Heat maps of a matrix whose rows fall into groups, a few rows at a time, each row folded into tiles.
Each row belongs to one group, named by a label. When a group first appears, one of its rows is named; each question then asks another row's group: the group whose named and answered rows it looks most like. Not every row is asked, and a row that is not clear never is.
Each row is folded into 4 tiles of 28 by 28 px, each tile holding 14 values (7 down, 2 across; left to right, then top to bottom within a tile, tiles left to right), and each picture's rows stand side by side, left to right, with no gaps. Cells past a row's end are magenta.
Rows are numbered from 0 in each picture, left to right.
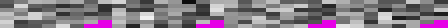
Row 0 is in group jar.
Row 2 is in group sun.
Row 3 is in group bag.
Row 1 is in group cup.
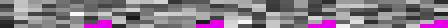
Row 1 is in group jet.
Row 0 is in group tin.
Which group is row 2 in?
bag
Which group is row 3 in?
bag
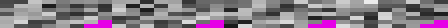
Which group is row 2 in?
tin
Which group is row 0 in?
jar
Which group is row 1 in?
cup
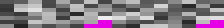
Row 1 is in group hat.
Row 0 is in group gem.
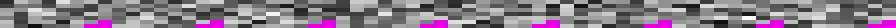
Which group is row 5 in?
cup
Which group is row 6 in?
cup
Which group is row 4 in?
jar
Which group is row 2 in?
jar
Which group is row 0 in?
gem
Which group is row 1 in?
sun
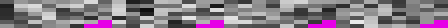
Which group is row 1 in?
cup
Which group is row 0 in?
gem
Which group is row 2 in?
jar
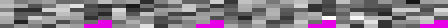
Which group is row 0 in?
sun
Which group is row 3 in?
cup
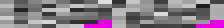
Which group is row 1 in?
gem
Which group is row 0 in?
sun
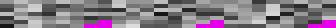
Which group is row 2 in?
hat
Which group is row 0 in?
tin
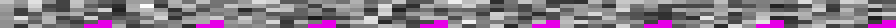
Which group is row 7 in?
tin
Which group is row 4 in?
bag
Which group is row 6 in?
jet
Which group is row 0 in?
bag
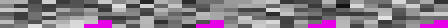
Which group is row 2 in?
sun
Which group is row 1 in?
cup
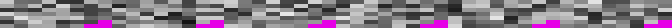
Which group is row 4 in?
gem
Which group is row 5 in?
bag
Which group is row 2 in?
sun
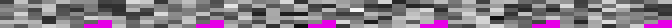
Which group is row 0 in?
hat
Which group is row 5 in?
sun
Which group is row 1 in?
gem
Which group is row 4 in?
hat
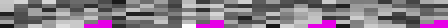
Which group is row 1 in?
tin
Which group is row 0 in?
jet
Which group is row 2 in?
jet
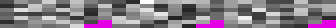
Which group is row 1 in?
jar
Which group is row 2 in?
bag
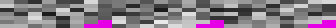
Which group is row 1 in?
jet
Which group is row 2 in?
sun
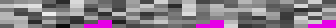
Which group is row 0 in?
bag
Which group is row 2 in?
gem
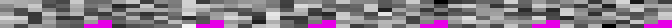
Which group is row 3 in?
bag
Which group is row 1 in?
tin
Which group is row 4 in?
jar
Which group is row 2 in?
bag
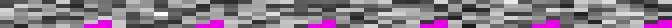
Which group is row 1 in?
gem
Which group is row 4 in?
cup
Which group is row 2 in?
jar
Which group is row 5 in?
jet
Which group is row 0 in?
hat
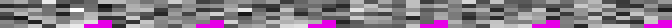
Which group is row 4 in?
jet
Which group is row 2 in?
jet
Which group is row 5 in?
hat
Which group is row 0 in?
jet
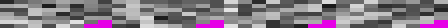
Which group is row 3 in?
jar
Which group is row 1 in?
hat
